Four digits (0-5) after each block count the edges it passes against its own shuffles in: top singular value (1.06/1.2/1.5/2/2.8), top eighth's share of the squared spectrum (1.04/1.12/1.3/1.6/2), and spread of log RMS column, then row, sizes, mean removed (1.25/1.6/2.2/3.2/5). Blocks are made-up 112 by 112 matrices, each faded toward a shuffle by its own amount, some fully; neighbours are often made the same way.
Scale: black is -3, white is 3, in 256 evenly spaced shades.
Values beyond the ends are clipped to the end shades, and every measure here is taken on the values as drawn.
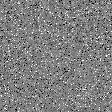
2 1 0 0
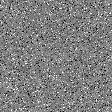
2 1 0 0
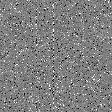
2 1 1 0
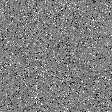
0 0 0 0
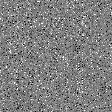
1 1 1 0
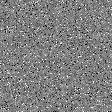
0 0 0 0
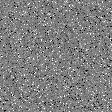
0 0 0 0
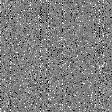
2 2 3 0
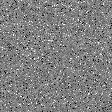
0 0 0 0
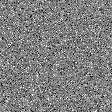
1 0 0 0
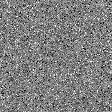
0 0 0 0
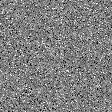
0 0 0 0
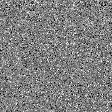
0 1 0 2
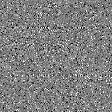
4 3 1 2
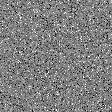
1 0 0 0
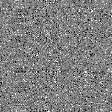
4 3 2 2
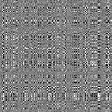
5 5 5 4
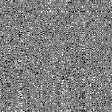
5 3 2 2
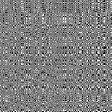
5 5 4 4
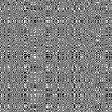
5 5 4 4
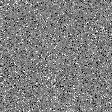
3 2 0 0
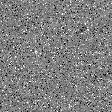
2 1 0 0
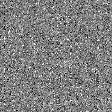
1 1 2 0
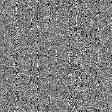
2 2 4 0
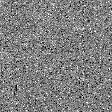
1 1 1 0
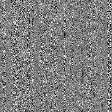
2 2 4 0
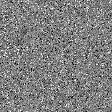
0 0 2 0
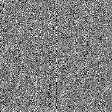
2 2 3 0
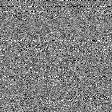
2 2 0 3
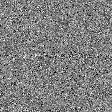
0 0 0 2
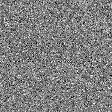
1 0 0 2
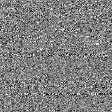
1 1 0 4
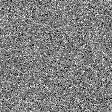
0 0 0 1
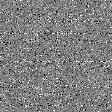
2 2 0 3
